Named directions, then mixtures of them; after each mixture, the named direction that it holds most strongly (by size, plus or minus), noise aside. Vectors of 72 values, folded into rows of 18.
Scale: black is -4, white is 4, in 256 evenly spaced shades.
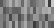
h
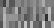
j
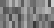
h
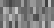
h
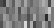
j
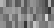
h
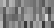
j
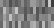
h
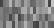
h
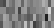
j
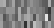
j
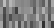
j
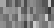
h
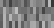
h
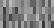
j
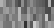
h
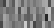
j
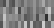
j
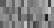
h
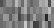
h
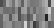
h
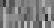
j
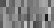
j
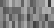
h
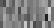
j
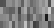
h
